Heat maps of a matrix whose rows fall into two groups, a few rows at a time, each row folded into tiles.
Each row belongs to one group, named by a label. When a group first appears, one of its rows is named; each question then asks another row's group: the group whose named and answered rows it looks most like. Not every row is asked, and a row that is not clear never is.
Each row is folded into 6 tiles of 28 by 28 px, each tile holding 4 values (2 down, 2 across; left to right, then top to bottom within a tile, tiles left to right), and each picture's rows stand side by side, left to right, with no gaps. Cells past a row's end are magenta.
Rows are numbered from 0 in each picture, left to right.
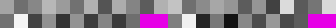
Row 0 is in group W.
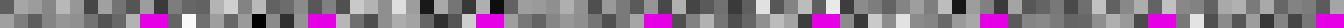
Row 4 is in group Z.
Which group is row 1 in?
W
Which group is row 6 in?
Z
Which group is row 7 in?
W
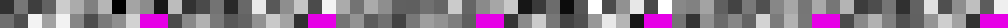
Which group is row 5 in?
Z
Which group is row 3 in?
Z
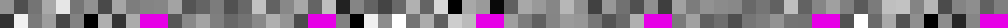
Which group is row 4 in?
W
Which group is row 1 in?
Z
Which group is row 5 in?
W
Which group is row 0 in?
W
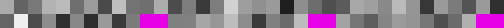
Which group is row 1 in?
W
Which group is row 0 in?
W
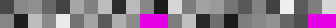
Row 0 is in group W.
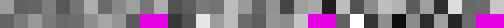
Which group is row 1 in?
W
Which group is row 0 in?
Z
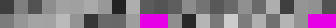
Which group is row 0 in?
W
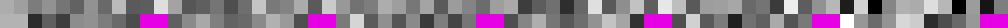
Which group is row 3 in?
Z
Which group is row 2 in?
W
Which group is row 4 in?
W
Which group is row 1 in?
Z
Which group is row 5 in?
W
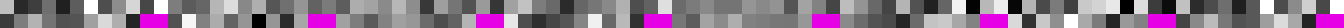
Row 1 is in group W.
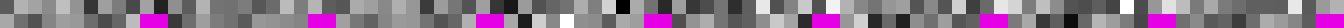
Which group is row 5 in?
W
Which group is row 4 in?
Z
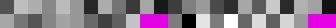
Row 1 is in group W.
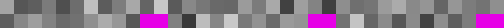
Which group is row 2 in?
W
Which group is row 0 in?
Z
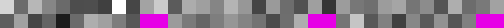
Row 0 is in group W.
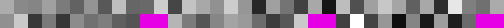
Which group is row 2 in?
W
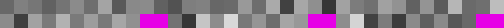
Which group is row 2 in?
W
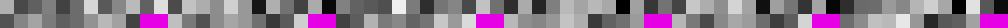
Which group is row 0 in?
Z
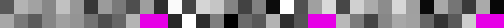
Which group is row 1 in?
W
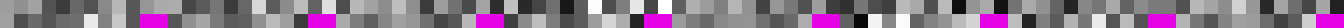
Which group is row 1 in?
Z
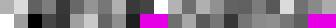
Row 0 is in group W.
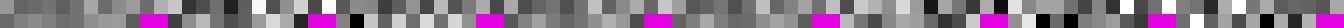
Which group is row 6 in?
W
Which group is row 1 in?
Z
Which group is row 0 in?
Z
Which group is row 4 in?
Z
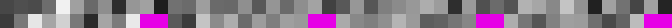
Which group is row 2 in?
W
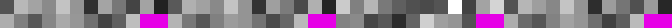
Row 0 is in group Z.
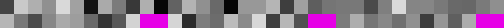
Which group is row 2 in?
W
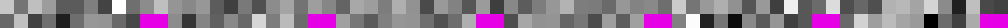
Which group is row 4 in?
W
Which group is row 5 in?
W
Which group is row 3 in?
W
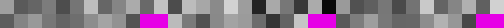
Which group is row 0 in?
Z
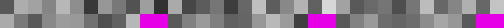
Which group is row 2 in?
Z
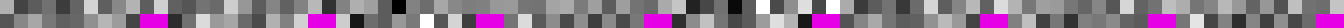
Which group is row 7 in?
W
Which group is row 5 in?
Z
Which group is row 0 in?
Z
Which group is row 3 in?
W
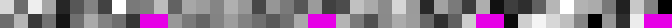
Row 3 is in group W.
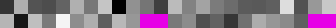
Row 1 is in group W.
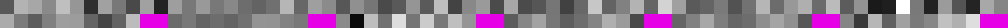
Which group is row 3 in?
Z
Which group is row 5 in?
W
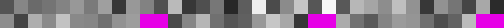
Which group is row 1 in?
Z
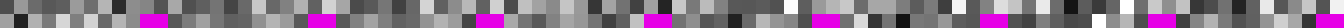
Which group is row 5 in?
W
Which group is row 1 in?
Z
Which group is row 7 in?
Z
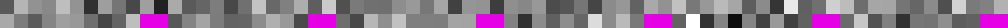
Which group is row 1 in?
Z
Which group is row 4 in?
W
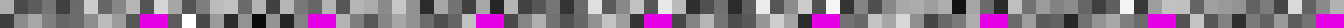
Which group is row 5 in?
W
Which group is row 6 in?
W
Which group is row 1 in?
W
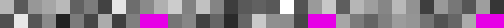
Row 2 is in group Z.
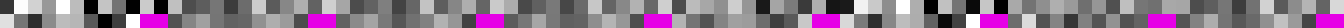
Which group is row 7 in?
Z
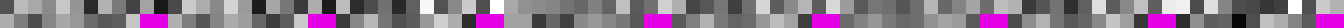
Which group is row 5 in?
Z
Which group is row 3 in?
W
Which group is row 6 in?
Z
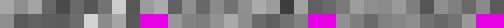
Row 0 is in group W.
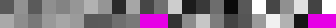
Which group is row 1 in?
Z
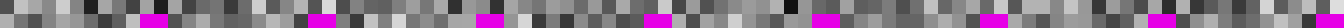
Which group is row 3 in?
W
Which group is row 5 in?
Z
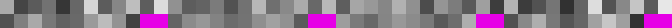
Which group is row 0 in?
Z
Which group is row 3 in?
Z
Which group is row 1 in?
Z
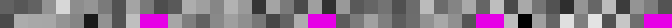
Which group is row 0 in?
W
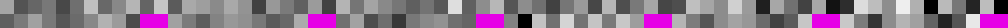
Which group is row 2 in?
W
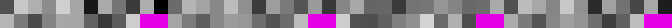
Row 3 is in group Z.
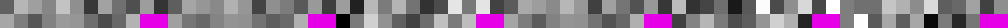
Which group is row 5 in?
W
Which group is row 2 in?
W
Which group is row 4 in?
Z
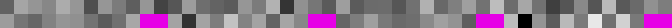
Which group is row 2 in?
Z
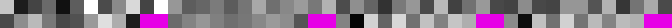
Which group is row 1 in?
Z
